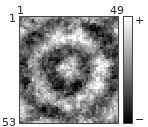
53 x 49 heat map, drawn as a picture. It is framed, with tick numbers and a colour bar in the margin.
Seam: none. Grain: blotchy. Average level on the scale: 50%. Rings: centred on the centre.
